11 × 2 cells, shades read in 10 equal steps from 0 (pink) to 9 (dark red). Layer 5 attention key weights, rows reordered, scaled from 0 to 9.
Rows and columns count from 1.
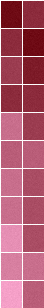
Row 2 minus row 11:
7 5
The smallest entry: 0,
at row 11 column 1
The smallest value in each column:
0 3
